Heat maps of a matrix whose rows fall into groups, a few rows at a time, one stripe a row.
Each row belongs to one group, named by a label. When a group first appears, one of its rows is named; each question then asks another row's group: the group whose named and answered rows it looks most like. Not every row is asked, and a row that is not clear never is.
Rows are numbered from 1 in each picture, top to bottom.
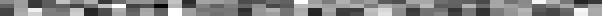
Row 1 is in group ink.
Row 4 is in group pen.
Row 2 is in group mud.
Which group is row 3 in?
pen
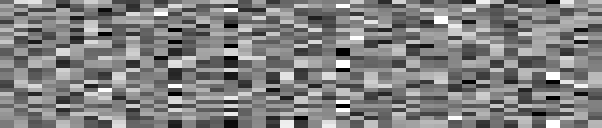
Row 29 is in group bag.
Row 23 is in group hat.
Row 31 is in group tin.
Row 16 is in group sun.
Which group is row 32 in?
tin
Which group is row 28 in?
sun
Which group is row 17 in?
sun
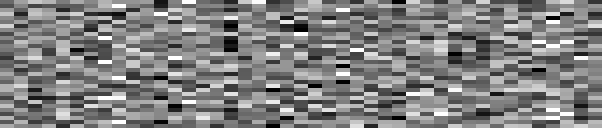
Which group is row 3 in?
sun
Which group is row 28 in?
tin
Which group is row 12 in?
tin
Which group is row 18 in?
bag
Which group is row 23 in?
ink
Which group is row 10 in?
hat
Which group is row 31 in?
mud
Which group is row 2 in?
mud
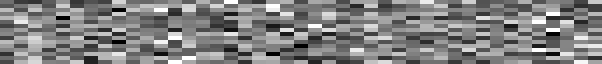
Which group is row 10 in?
pen
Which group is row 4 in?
tin
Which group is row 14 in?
mud
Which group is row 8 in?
tin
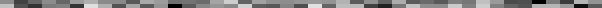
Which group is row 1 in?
bag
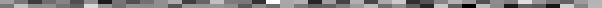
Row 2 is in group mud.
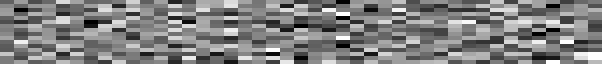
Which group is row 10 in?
sun
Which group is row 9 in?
bag
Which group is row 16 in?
tin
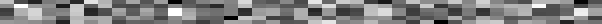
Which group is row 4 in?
pen
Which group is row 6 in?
bag
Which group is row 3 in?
pen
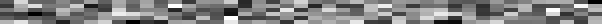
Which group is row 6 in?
mud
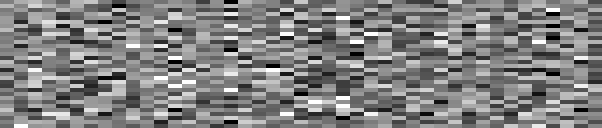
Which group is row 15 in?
pen
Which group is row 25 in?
sun
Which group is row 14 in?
bag
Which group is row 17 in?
ink
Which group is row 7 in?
bag
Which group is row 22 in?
pen
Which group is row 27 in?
sun
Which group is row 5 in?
sun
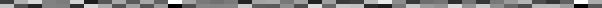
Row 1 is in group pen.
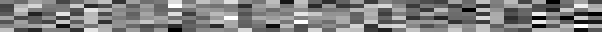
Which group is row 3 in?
mud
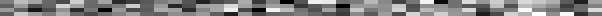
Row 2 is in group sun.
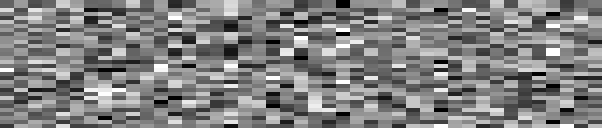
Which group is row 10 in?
ink
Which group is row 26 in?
hat
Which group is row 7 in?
tin
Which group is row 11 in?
ink
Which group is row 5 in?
pen
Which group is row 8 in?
sun
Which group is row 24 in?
hat
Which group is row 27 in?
hat
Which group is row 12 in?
sun
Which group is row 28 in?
bag
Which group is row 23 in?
mud
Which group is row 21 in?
sun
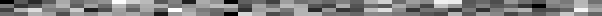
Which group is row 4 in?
hat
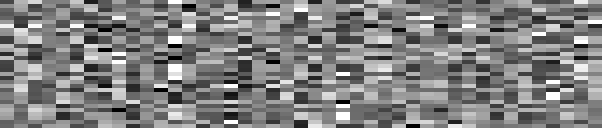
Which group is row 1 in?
pen
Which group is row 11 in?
pen
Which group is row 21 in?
tin
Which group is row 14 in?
mud
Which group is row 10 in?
pen
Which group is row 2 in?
ink
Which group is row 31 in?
hat
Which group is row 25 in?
tin
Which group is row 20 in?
pen
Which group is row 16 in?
mud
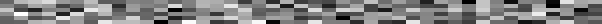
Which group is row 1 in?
mud
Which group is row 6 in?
hat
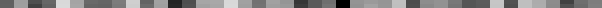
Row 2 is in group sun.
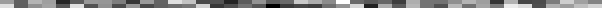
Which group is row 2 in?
ink
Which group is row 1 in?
sun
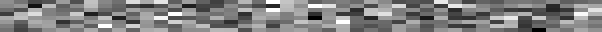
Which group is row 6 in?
sun
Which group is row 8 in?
bag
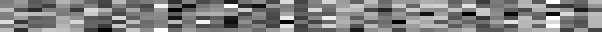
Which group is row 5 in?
tin
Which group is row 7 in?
tin
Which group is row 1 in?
tin
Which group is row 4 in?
mud
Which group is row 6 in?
ink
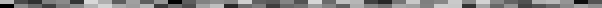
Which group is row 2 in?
mud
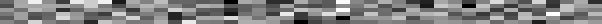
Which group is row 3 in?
sun
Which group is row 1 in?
hat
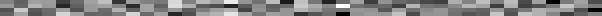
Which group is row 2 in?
sun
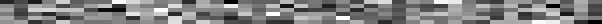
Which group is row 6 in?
ink
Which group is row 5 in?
sun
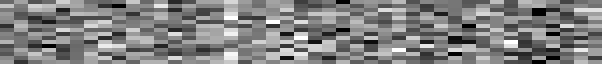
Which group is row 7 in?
mud
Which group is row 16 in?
bag
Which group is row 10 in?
ink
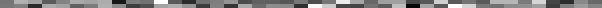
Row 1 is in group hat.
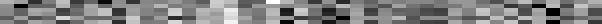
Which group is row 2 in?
bag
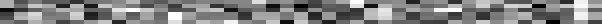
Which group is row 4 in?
pen
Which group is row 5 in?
pen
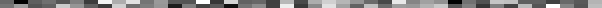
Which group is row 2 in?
tin
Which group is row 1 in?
hat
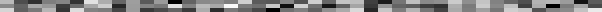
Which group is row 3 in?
ink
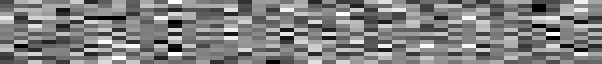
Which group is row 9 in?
tin
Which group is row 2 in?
bag
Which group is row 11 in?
mud
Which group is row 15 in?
mud
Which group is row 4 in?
sun
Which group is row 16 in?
hat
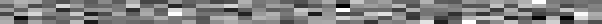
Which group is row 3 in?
sun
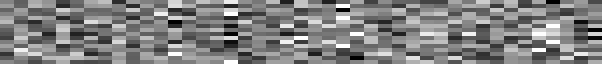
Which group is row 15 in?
bag
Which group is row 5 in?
sun
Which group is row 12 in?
sun
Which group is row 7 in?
tin
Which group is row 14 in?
pen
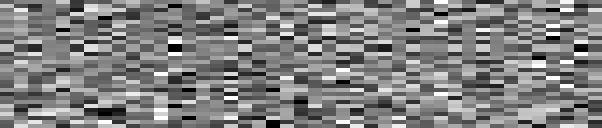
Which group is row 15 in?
bag
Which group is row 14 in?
pen
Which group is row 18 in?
sun
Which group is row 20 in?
tin
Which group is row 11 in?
pen
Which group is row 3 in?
mud
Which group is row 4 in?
bag
